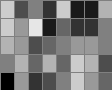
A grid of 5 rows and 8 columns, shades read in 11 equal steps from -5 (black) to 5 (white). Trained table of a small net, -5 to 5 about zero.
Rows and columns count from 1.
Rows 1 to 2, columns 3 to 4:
0 -3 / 4 -4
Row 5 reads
-5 1 -3 -2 0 3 1 -1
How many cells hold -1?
5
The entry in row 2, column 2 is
1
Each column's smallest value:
-5 -2 -3 -4 -1 -4 -4 -2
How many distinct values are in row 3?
5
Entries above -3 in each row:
5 5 8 8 6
